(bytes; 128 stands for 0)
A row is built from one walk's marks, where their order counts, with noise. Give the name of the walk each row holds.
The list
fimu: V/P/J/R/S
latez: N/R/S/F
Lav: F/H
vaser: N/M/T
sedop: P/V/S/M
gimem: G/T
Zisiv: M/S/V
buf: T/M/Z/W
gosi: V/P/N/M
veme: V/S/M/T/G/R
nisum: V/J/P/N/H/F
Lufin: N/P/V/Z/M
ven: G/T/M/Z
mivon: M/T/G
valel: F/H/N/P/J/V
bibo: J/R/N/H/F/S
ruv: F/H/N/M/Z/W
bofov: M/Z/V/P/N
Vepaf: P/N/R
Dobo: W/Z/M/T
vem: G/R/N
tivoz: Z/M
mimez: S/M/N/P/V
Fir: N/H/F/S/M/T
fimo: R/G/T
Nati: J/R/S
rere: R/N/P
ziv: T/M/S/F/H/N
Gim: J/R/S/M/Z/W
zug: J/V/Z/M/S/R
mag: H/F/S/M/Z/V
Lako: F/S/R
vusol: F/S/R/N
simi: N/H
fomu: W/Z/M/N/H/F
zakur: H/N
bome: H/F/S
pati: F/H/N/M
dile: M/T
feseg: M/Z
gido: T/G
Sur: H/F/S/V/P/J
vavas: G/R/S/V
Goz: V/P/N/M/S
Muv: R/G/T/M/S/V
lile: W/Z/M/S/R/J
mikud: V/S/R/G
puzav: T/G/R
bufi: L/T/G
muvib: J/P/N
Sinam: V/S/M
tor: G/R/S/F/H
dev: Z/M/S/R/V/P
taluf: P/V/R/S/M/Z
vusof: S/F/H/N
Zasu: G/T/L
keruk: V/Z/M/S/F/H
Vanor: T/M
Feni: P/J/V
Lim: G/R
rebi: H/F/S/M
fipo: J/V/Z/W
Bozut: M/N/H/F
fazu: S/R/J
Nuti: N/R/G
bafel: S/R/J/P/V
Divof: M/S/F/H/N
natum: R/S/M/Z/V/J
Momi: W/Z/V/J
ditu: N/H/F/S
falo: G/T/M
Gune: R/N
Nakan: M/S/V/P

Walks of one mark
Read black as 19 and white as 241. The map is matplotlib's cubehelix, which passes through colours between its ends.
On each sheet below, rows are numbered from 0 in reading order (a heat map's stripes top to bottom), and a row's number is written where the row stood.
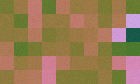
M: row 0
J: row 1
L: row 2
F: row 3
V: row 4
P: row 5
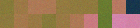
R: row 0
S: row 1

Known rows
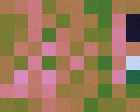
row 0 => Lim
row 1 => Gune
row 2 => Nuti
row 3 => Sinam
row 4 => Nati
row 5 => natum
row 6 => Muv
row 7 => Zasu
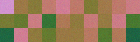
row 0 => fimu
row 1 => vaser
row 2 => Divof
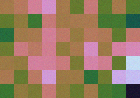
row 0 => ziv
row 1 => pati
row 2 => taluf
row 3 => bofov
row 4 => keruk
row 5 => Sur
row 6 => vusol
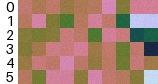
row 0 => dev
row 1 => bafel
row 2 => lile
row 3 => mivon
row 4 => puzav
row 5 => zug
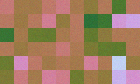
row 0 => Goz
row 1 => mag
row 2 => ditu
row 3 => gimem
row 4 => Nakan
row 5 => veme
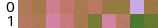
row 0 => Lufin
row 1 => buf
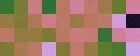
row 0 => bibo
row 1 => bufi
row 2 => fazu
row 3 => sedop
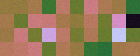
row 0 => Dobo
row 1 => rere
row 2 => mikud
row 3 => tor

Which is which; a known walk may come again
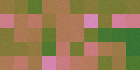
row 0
Lav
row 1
dev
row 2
vem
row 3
Dobo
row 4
gosi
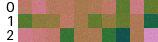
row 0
fimo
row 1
Lako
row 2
vavas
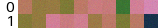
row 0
fazu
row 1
mivon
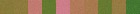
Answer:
dile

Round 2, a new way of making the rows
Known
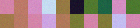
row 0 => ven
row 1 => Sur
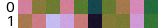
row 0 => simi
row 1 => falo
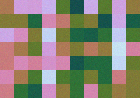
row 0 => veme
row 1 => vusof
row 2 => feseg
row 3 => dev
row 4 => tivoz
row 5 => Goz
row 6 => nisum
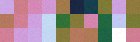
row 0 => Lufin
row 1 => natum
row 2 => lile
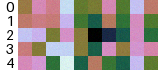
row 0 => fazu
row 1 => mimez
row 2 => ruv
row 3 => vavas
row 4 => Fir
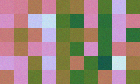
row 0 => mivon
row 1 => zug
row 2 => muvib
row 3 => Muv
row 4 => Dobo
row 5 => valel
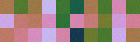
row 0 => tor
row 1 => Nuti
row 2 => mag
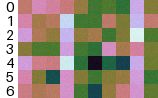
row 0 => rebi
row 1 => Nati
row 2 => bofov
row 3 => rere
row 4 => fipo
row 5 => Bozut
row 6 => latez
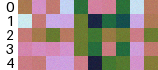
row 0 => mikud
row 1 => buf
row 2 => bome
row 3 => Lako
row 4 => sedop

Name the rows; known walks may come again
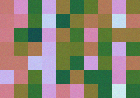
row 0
valel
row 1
Nakan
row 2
nisum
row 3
muvib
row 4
Lim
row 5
vaser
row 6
Divof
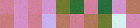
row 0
Lako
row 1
Momi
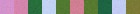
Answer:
dile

